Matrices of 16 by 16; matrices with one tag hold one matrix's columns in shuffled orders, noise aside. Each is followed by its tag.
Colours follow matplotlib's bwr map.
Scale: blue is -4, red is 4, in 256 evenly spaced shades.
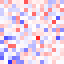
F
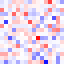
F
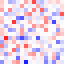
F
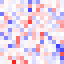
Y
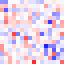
Y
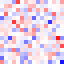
F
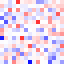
F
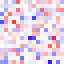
F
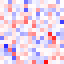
Y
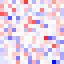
F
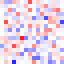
F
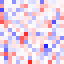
Y
